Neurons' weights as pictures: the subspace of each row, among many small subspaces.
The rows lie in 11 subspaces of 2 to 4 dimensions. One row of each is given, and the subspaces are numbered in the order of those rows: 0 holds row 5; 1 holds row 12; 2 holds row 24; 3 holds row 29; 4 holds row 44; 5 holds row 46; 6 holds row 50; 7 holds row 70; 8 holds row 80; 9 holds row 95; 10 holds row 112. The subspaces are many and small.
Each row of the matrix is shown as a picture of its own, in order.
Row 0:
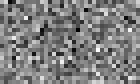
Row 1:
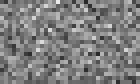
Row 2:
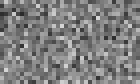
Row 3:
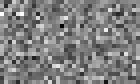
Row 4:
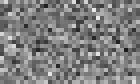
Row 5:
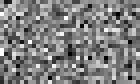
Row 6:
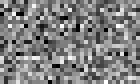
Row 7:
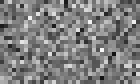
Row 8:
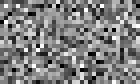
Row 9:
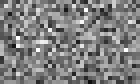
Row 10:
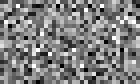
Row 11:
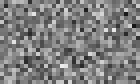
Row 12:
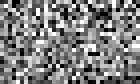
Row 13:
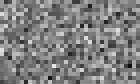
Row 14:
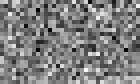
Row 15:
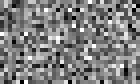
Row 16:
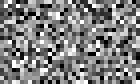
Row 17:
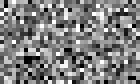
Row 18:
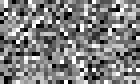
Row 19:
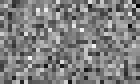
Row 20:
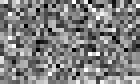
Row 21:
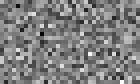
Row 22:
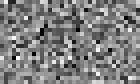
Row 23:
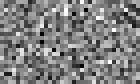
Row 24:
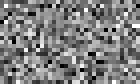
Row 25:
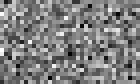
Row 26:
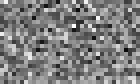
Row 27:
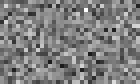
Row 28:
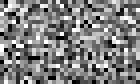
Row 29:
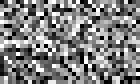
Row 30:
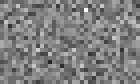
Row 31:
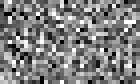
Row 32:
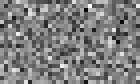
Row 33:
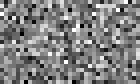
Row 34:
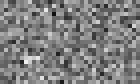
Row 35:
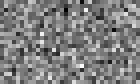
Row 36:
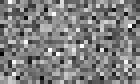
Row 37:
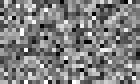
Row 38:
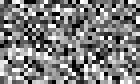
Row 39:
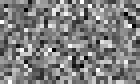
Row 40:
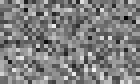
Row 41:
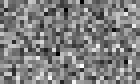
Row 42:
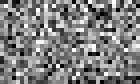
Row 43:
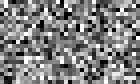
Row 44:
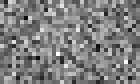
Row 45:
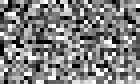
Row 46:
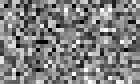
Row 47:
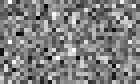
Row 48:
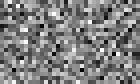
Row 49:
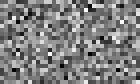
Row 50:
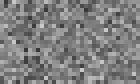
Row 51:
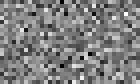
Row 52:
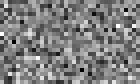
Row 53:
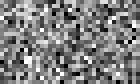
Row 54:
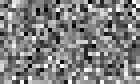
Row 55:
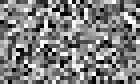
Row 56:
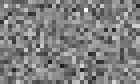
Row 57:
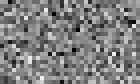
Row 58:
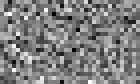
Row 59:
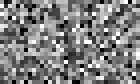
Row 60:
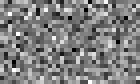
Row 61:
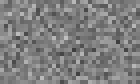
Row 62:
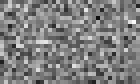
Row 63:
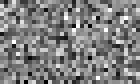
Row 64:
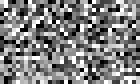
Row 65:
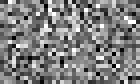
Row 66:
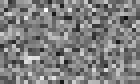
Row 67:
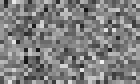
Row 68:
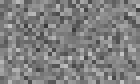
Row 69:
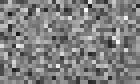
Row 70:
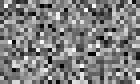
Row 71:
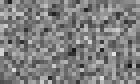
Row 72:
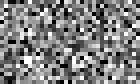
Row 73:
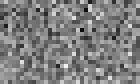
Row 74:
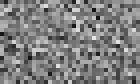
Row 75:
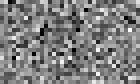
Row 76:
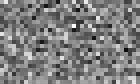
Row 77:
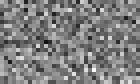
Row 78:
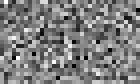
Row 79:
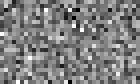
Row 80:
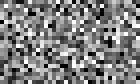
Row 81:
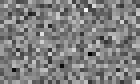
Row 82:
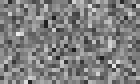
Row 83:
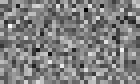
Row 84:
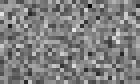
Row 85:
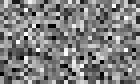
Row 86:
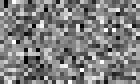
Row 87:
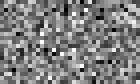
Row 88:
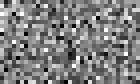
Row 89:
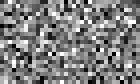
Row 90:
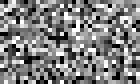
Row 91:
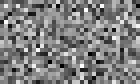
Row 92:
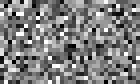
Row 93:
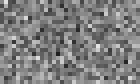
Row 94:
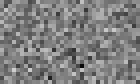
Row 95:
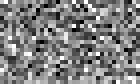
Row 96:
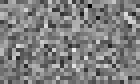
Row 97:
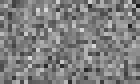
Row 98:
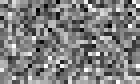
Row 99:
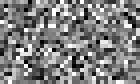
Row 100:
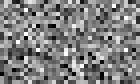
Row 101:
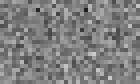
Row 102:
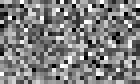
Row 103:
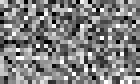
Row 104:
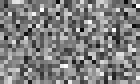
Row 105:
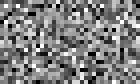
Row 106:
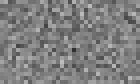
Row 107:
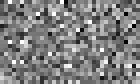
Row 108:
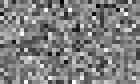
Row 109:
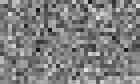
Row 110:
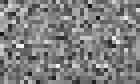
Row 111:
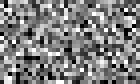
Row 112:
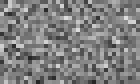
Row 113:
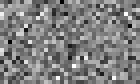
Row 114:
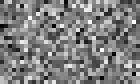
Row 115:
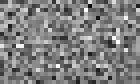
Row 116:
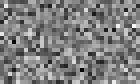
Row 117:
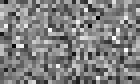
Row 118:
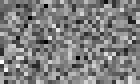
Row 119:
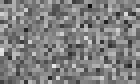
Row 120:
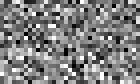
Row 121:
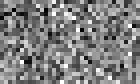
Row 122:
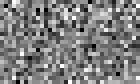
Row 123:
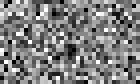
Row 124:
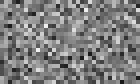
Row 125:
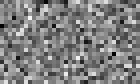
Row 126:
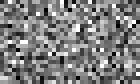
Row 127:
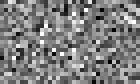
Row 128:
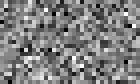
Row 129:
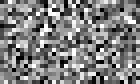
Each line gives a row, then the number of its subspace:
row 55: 0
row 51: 7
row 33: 7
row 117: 5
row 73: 5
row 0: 4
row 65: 0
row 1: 9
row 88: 5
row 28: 10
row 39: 0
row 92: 6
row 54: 9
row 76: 9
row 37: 7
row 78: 4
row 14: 1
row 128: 0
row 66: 10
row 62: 10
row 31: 10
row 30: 2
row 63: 5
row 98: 9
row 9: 5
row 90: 5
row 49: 7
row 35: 4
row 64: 3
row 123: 8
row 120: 3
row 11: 8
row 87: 4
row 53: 5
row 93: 4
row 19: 9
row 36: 4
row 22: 4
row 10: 2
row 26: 9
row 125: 8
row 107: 6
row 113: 8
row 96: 0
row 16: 7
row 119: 0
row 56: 2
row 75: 4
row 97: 9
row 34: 10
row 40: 3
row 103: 3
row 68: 6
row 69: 10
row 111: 2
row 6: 6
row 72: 8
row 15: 9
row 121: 5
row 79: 1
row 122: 1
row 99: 0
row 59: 7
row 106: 0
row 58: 10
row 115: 10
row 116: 2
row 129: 0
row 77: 3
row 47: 0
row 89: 8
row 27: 2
